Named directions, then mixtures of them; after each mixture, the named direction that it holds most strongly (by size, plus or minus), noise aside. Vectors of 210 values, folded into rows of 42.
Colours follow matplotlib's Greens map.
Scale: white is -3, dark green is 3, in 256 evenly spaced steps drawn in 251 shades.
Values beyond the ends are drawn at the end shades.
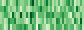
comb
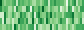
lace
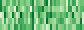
lace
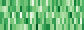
comb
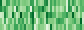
lace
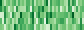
lace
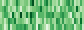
comb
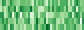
comb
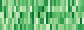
lace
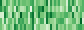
lace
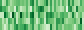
comb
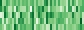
lace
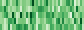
comb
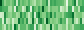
lace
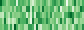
lace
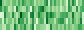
lace
